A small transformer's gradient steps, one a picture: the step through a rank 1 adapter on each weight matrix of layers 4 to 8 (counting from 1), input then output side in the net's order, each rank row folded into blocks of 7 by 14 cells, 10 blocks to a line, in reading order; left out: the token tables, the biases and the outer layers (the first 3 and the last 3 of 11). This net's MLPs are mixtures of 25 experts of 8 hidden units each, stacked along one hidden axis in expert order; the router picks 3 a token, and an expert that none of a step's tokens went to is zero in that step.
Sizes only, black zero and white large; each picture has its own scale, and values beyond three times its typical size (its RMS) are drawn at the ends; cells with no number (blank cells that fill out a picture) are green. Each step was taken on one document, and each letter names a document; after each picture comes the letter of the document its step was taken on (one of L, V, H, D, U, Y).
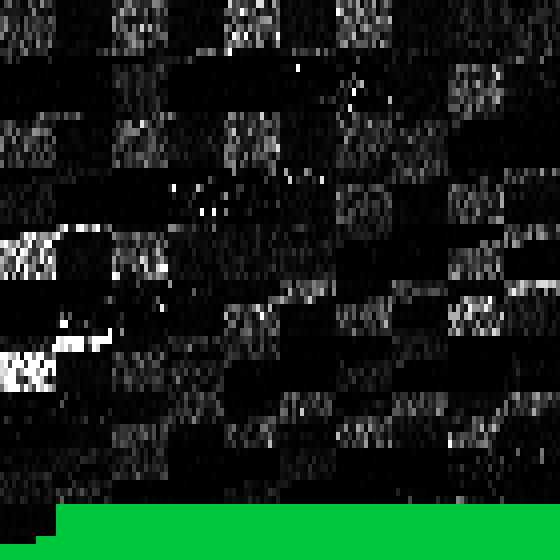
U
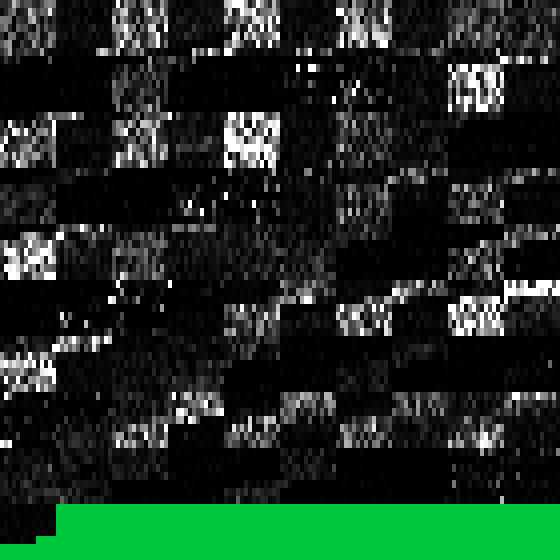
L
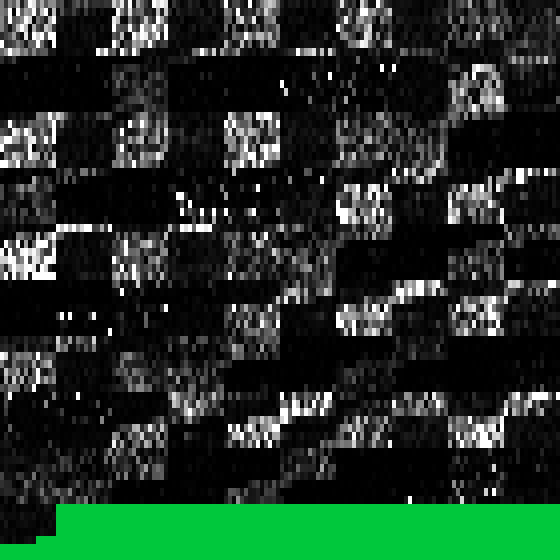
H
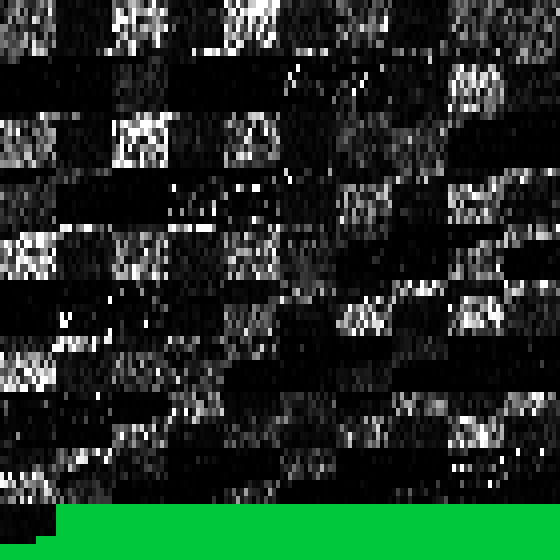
U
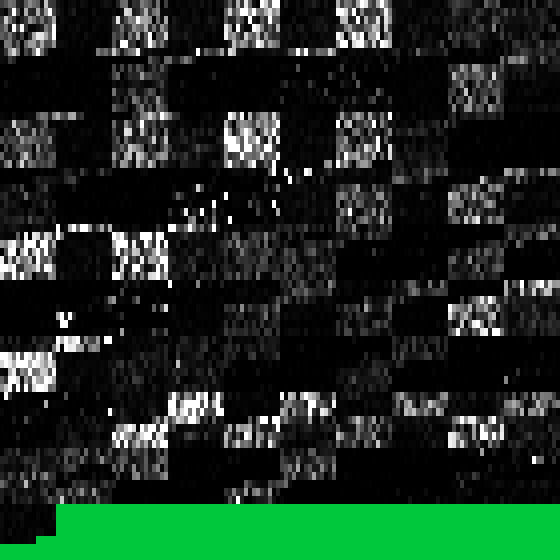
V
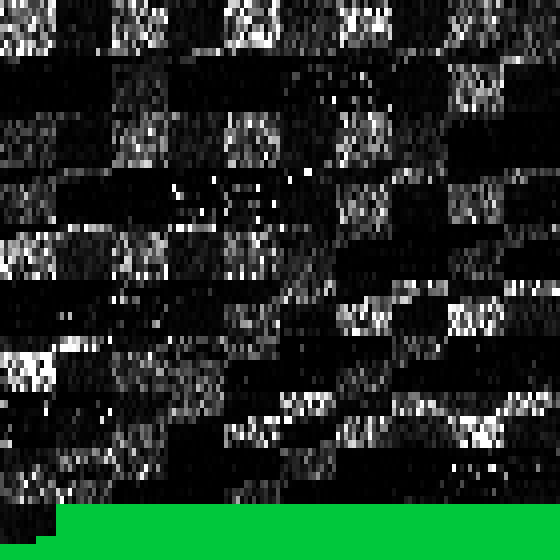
H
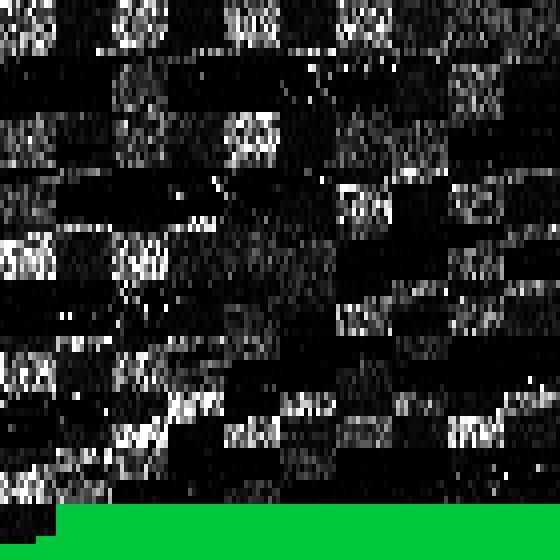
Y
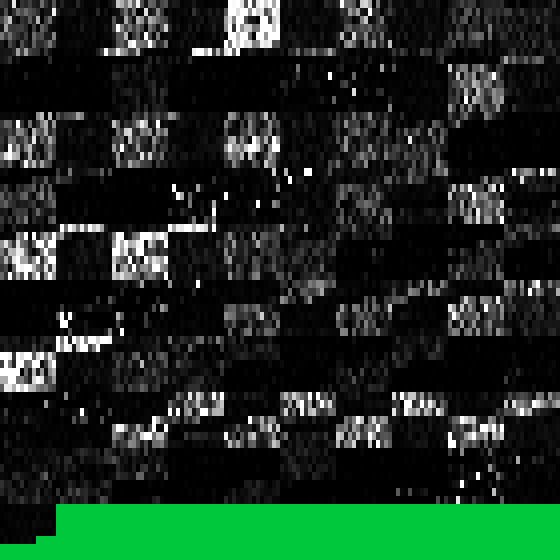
U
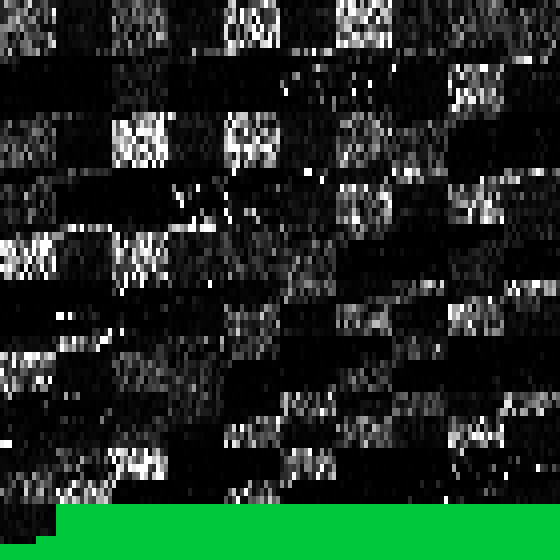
H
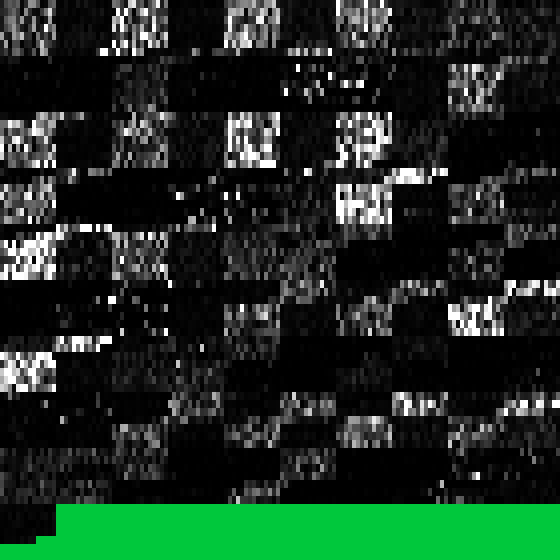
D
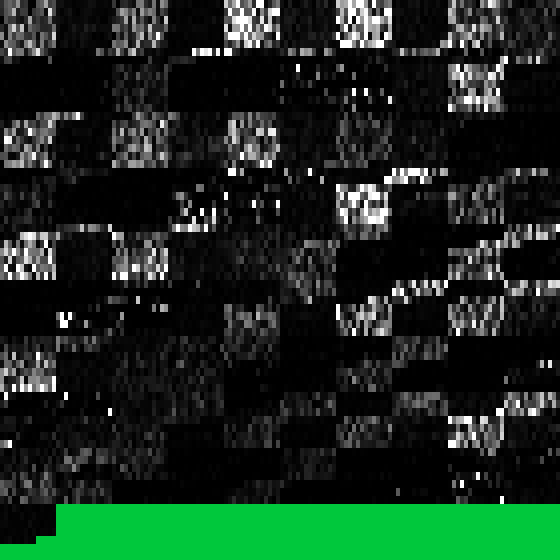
L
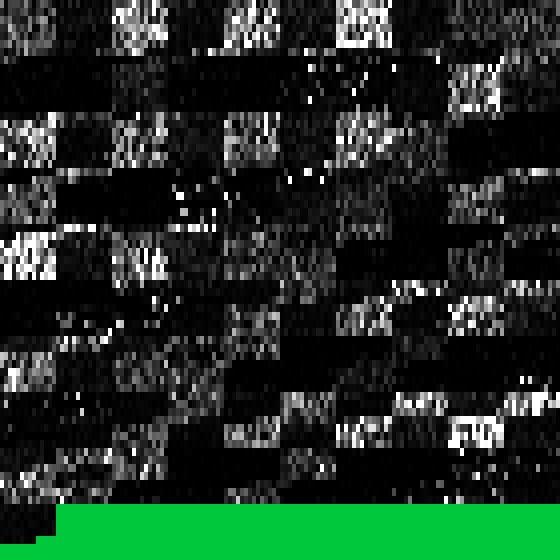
H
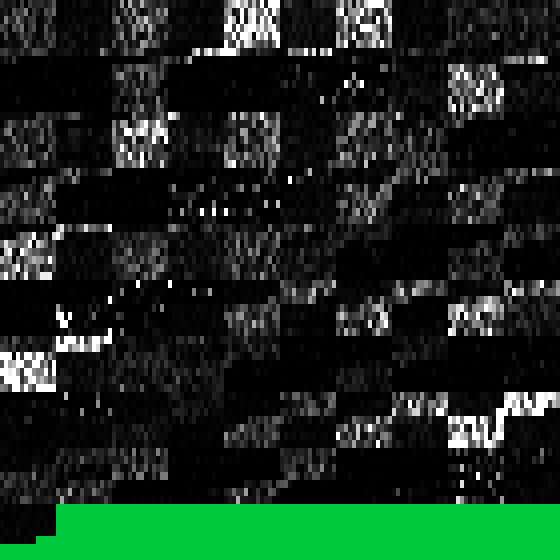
U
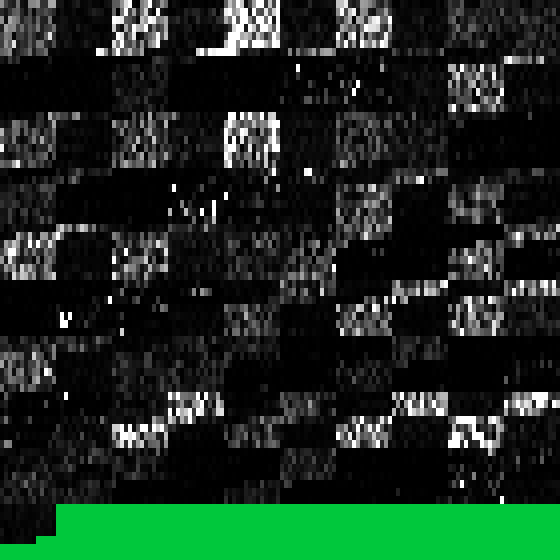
L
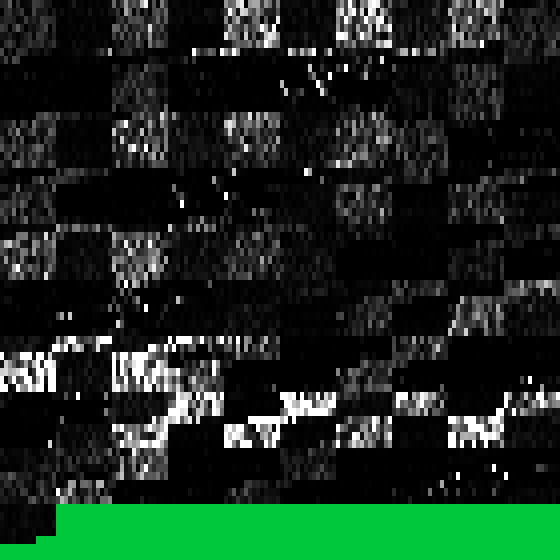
Y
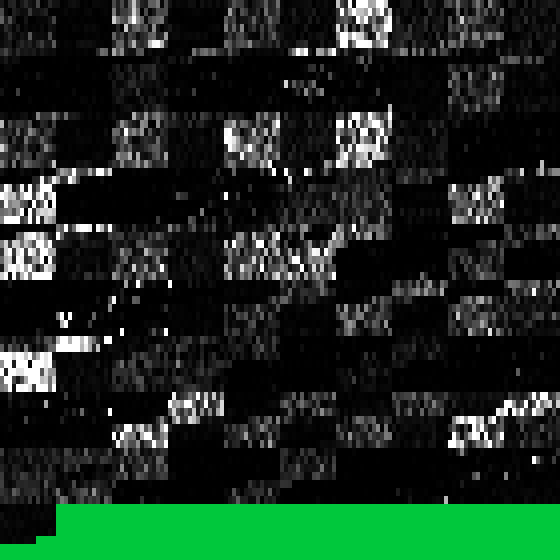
D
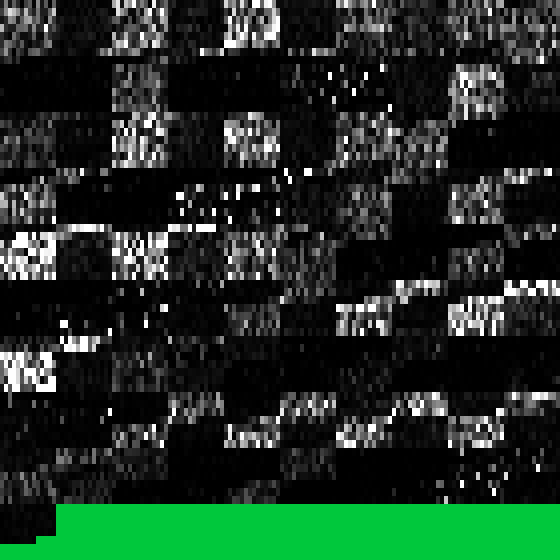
U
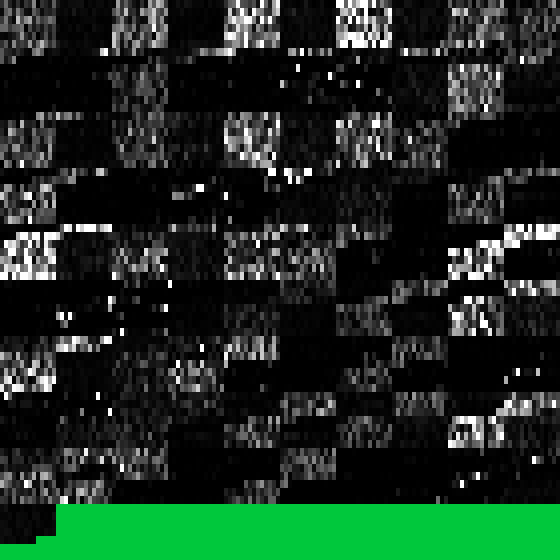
V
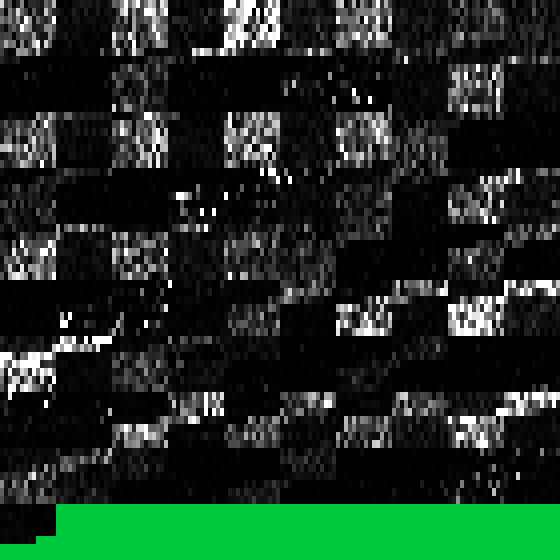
H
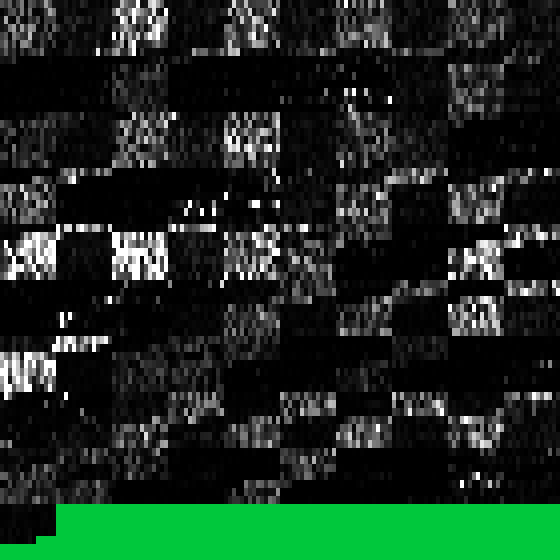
L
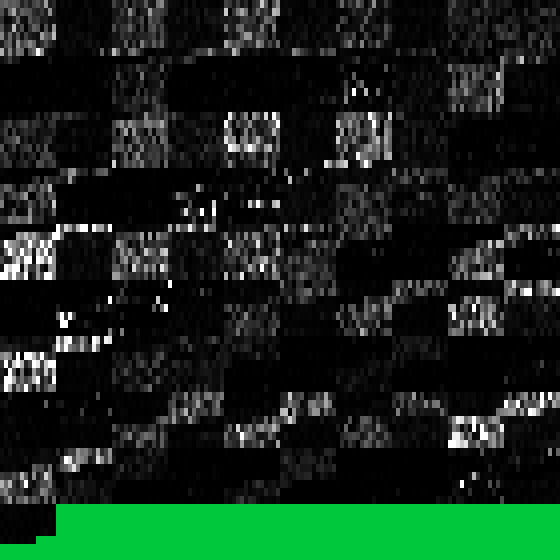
L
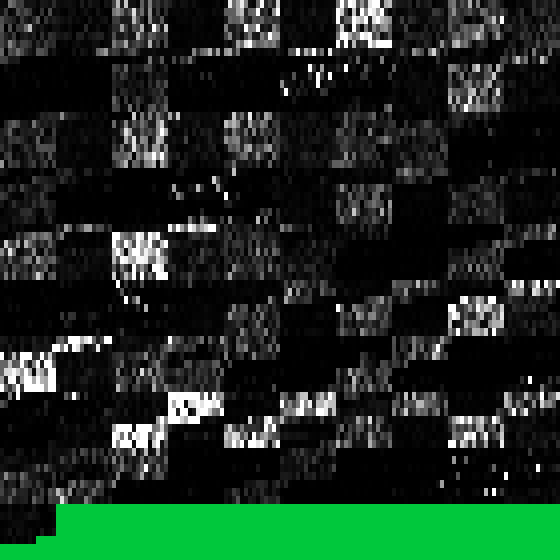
Y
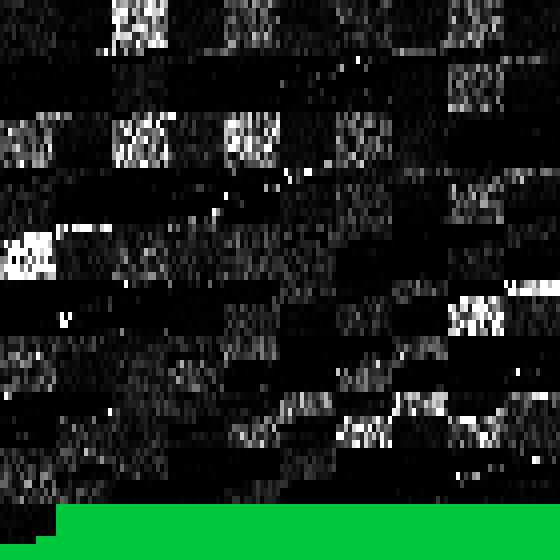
V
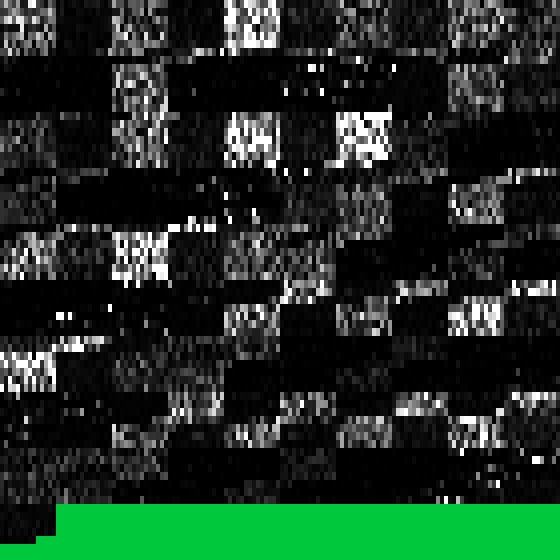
D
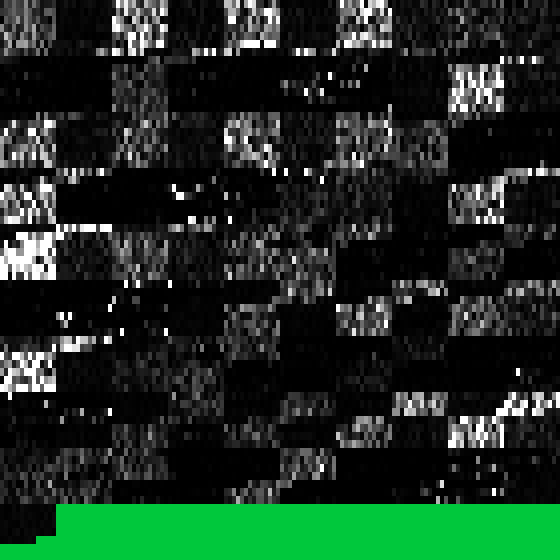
D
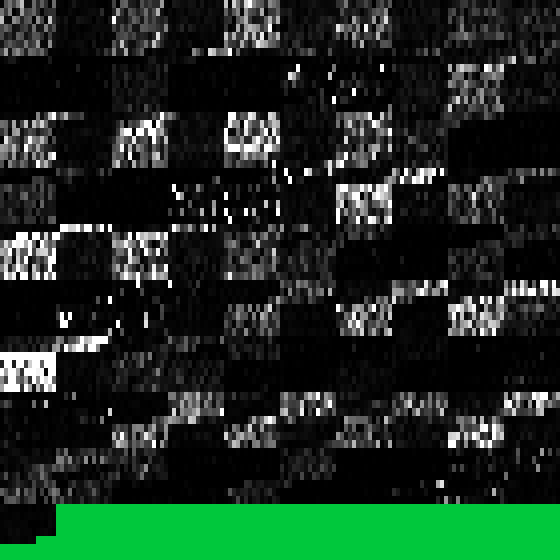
U
